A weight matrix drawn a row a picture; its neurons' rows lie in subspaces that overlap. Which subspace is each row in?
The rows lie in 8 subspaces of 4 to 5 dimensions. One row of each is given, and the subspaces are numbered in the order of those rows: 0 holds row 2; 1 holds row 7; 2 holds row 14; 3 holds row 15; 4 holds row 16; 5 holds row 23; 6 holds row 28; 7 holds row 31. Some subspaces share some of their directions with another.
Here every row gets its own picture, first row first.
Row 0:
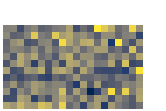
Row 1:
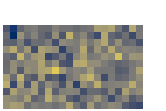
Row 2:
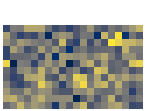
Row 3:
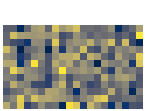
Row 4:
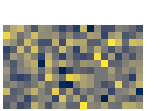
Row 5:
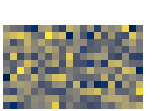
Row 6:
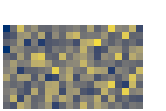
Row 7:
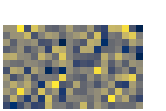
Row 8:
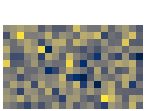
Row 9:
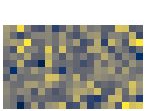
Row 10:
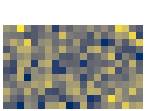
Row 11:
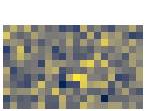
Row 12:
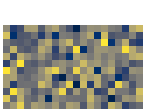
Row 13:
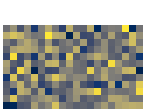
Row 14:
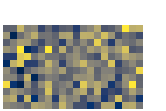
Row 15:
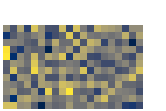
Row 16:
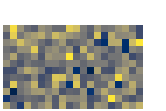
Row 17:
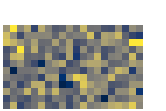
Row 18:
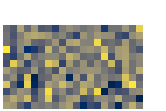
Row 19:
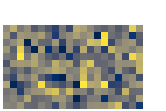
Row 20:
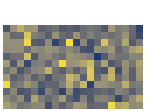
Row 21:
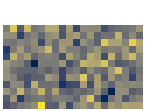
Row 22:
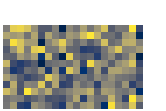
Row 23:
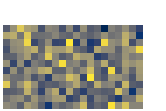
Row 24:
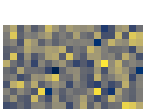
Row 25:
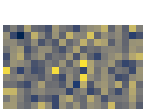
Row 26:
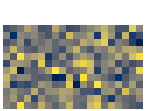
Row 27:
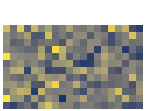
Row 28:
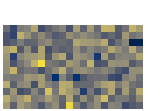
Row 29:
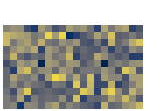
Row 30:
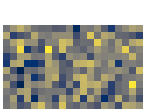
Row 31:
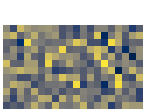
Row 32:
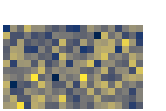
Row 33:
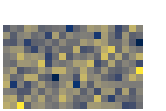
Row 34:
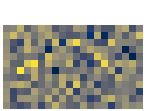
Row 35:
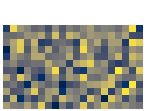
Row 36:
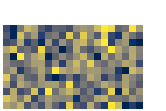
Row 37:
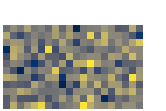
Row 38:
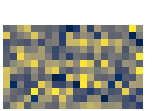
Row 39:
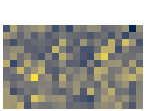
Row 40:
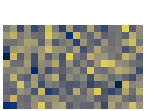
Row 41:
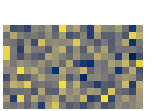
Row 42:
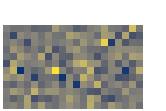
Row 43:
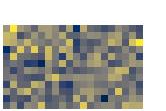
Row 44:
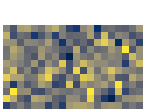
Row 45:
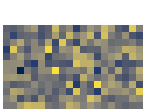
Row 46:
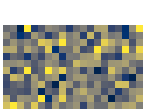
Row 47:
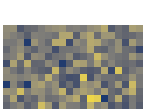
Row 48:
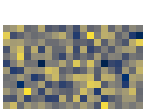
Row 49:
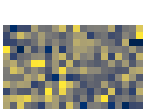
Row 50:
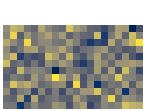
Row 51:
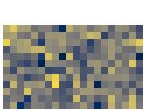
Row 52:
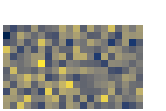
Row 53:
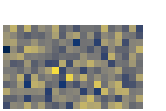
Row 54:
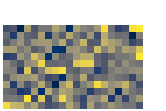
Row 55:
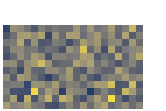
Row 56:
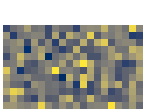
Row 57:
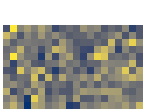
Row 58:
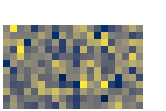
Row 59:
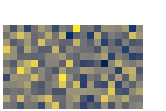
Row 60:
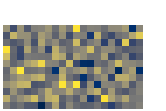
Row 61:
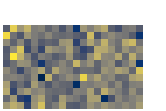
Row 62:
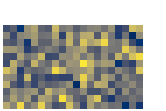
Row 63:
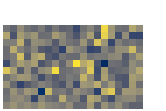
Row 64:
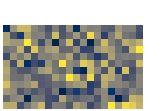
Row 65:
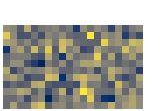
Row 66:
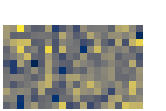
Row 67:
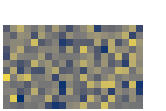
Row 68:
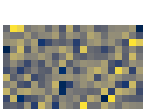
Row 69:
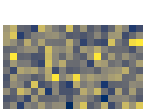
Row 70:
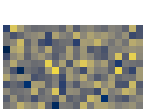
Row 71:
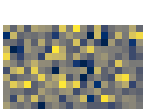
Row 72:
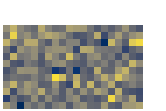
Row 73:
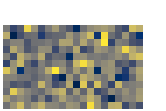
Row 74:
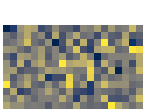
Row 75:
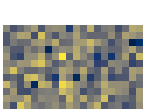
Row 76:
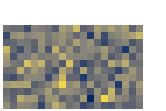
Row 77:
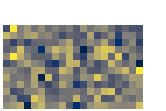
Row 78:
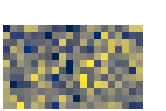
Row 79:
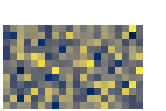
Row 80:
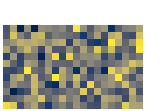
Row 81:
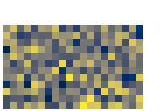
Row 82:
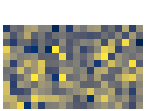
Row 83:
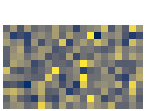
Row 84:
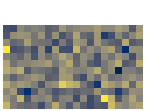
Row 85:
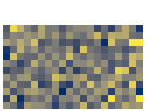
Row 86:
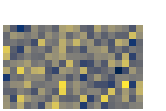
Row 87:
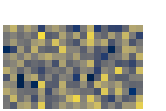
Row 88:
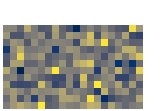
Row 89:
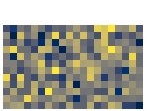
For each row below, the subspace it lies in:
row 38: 7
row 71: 3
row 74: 5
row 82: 0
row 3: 2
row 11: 7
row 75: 6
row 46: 1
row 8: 6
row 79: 1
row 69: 6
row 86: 4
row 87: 6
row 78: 0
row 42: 0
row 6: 1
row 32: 0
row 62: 2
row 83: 5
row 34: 7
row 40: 3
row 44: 4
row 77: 0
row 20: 5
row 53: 2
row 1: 6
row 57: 0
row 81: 2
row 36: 6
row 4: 7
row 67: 4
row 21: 3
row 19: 7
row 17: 7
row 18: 2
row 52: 7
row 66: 2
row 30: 2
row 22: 6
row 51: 6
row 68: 1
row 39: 0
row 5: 3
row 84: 5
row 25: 5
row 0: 4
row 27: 1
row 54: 1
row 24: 3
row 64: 5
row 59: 3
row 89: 6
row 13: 3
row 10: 2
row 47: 5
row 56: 5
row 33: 0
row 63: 3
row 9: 2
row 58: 7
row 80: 1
